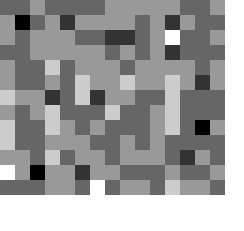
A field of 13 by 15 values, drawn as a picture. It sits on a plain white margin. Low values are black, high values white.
Average level on the scale: 50%. Slope: none. Odd rows or columns: none. Mirror symmetry: none.
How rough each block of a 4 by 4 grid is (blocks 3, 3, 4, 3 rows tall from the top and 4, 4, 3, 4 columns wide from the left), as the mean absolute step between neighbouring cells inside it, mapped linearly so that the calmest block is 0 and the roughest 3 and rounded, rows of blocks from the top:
2 1 0 2 | 0 0 1 1 | 1 2 0 1 | 3 3 0 2
